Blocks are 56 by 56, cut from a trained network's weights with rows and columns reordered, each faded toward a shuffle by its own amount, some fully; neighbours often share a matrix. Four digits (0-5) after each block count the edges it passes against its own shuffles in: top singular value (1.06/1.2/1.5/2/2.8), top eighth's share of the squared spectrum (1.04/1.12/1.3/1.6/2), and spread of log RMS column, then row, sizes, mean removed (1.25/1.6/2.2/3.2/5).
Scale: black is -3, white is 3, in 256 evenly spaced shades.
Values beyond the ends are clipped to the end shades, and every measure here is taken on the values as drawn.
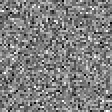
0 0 0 0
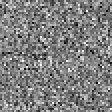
0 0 0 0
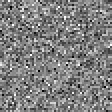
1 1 0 0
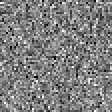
0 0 0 0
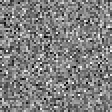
2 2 1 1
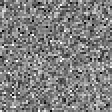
0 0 0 0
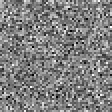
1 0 0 0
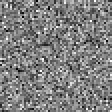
0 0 0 0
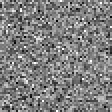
1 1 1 0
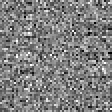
3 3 1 1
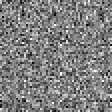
2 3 2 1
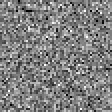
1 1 0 0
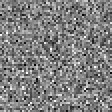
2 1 0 0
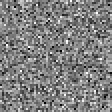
0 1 0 0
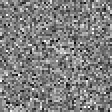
0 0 0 0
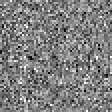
2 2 0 1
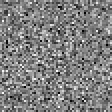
2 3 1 1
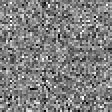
2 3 1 2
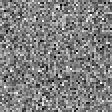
1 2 0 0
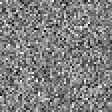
2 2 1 1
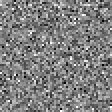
1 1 0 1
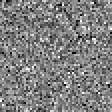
0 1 0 0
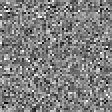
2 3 1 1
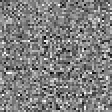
2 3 2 2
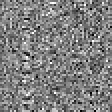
3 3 2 1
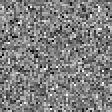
0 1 0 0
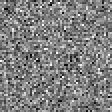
1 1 0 0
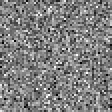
1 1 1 0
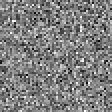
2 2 0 0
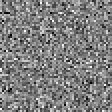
2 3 1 1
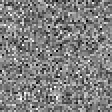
2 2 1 0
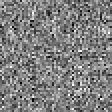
3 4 2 1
